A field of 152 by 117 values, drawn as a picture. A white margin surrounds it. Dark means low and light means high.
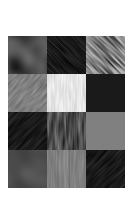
The table splits into 4 rows of 3 panels. Panel 1,1: low, smooth. Panel 1,2: very low, slanting down to the right, faint in contrast. Panel 1,3: middling, slanting down to the right, strong in contrast. Panel 2,1: middling, slanting up to the right, faint in contrast. Panel 2,2: very high, streaked downward, faint in contrast. Panel 2,3: very low, flat. Panel 3,1: very low, slanting up to the right, faint in contrast. Panel 3,2: low, streaked downward. Panel 3,3: middling, flat. Panel 4,1: low, smooth, faint in contrast. Panel 4,2: middling, streaked downward, faint in contrast. Panel 4,3: very low, slanting up to the right, faint in contrast.
